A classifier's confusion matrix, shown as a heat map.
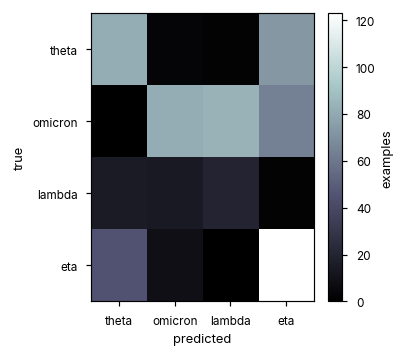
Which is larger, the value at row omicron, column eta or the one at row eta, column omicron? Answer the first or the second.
the first
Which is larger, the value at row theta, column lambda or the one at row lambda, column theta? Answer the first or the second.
the second
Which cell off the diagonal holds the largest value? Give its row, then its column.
omicron, lambda
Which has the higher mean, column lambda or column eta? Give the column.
eta
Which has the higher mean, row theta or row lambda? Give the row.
theta
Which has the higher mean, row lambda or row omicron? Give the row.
omicron
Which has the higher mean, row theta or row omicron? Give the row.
omicron
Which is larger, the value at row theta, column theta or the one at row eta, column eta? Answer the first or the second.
the second
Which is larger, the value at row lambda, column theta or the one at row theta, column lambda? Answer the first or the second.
the first
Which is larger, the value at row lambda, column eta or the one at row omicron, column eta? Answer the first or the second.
the second
